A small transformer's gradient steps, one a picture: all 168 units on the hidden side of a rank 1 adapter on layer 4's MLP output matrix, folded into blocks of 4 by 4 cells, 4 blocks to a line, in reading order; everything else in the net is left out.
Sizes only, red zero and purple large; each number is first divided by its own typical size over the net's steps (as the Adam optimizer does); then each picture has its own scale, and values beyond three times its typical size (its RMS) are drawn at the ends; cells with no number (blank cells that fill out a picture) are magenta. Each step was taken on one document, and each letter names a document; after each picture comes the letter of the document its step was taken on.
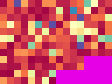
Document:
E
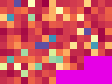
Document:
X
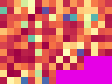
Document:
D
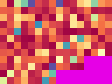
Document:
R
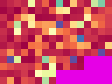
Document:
R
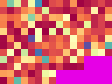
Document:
D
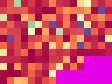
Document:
E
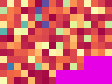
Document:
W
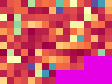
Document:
R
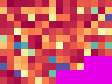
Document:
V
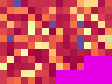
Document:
E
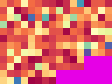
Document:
D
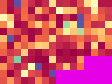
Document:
E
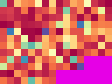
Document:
V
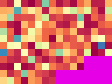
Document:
W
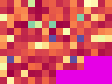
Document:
E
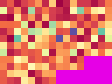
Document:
V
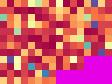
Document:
R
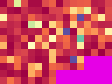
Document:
E
